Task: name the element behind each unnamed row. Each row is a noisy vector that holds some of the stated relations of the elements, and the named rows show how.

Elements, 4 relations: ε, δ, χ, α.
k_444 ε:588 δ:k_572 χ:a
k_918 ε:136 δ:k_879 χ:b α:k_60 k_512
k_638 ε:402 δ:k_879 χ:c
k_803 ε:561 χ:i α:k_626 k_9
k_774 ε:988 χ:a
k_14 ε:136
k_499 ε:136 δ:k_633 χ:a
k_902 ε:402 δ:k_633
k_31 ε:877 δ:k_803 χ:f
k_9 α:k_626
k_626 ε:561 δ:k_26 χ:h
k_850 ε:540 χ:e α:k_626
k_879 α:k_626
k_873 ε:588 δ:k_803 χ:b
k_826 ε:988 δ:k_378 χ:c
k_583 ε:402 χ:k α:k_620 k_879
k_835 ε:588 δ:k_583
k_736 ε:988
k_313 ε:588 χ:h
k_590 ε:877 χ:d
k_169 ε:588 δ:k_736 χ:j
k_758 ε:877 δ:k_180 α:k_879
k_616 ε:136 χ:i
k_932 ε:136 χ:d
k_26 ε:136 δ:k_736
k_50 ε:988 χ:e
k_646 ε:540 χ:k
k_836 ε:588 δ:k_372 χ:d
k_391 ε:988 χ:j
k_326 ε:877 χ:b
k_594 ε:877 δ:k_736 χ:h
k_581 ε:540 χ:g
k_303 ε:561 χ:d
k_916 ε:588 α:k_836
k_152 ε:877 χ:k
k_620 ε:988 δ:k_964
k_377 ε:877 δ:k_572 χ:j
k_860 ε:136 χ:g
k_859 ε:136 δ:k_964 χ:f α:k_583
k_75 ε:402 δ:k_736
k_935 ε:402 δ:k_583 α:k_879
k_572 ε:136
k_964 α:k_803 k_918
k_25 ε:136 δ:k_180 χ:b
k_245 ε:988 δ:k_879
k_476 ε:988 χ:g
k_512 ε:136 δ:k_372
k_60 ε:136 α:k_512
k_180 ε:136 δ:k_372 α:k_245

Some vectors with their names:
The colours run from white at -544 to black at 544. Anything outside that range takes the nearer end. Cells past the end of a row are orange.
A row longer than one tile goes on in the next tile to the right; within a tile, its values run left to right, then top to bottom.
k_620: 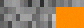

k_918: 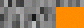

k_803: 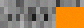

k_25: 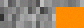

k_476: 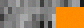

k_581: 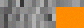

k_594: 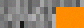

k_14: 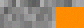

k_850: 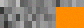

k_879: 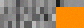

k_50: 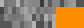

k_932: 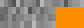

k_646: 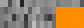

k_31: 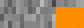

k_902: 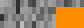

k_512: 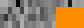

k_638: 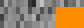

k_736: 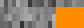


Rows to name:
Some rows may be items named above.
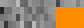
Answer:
k_850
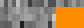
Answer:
k_736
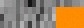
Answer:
k_935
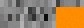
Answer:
k_803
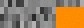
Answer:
k_918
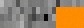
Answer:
k_9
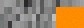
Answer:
k_758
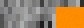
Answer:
k_476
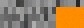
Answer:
k_626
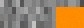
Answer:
k_152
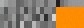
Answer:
k_879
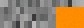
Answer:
k_60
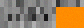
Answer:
k_803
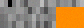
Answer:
k_873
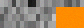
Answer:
k_75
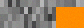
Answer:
k_313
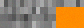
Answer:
k_303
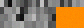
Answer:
k_916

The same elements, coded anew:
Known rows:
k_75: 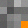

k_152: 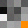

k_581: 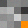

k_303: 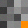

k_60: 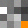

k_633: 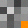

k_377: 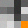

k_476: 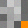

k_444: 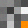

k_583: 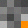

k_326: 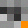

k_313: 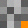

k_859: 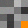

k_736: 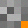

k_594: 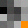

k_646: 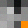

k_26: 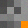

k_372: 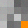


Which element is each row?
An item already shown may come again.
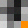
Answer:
k_758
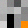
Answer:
k_879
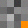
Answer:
k_902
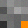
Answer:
k_245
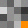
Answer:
k_918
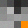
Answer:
k_646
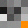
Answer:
k_152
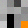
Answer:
k_879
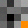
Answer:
k_935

